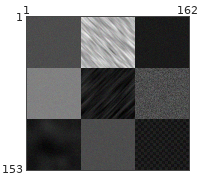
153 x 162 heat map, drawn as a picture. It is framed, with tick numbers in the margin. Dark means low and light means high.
The table splits into 3 rows of 3 panels. Panel 1,1: low, flat. Panel 1,2: high, slanting down to the right. Panel 1,3: very low, flat. Panel 2,1: middling, flat. Panel 2,2: very low, slanting up to the right, faint in contrast. Panel 2,3: low, fine-grained, faint in contrast. Panel 3,1: very low, smooth, faint in contrast. Panel 3,2: low, flat. Panel 3,3: very low, checkered, faint in contrast.
